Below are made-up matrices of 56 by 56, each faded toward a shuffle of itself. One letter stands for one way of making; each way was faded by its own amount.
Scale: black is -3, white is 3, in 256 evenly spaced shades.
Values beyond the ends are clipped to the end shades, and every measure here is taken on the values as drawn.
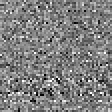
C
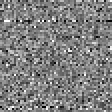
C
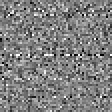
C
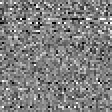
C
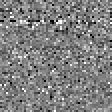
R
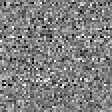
C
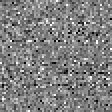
R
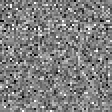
R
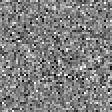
R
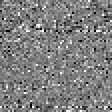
R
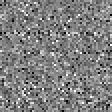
R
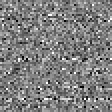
C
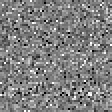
R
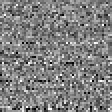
C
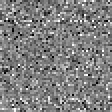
R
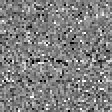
R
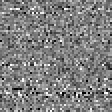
C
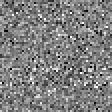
R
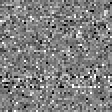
R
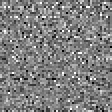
R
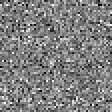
C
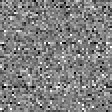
R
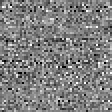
C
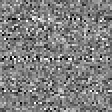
C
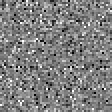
R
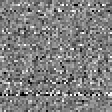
C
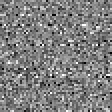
C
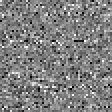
R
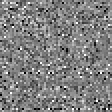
R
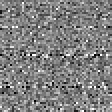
C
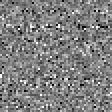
R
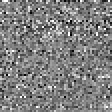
C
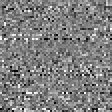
C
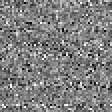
C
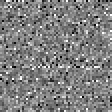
R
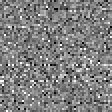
R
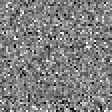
R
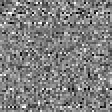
C
